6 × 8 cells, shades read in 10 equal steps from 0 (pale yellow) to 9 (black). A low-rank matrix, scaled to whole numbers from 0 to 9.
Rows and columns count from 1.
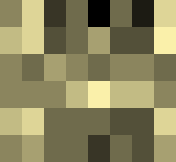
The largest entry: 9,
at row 1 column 5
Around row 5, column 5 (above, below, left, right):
0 7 5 6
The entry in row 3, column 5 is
5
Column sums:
20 15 30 26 29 28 32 14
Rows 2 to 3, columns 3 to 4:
6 5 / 3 4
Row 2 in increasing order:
0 1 2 3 5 6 6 6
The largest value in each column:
4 5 7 5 9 6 8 5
